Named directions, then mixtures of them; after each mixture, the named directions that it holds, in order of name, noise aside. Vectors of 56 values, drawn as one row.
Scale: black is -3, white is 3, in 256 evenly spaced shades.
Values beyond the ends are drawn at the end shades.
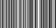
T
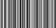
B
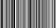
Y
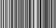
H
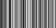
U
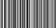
B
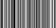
B, Y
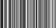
B, U, Y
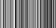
H, Y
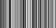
U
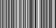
T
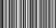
T, U, Y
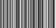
B, T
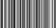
B, Y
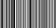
T, Y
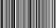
Y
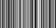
H, T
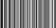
B, U, Y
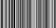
B, H, Y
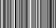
Y
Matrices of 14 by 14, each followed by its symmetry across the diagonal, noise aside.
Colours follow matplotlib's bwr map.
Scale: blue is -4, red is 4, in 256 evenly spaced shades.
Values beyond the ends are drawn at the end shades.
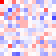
symmetric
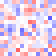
antisymmetric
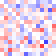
antisymmetric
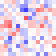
antisymmetric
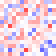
symmetric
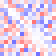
antisymmetric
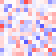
symmetric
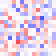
antisymmetric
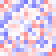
symmetric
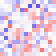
symmetric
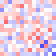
symmetric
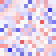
symmetric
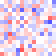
antisymmetric
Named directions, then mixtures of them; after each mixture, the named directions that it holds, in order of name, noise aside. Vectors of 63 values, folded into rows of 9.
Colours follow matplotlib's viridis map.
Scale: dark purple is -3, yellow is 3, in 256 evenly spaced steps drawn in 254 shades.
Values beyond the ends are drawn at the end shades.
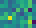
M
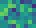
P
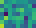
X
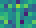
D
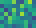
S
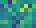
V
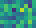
P, S, V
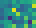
M, P, X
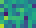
X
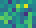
D, M, V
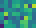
V, X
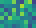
S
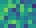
P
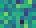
D, S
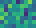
D, S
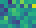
P, V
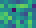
D, M, P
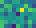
P, V, X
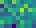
S, V, X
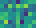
D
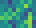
D, M, V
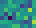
M, S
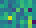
M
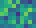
D, P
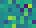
D, M, V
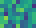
D, X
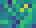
V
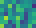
D, X
